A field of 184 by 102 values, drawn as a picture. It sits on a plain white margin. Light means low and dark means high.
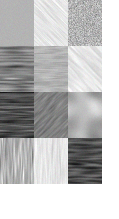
The table splits into 4 rows of 3 panels. Panel 1,1: low, flat. Panel 1,2: very low, slanting down to the right, faint in contrast. Panel 1,3: low, fine-grained. Panel 2,1: middling, streaked across. Panel 2,2: low, streaked across, faint in contrast. Panel 2,3: very low, slanting down to the right, faint in contrast. Panel 3,1: high, streaked across. Panel 3,2: middling, slanting up to the right, faint in contrast. Panel 3,3: low, smooth. Panel 4,1: low, streaked downward. Panel 4,2: very low, streaked downward, faint in contrast. Panel 4,3: high, streaked across.
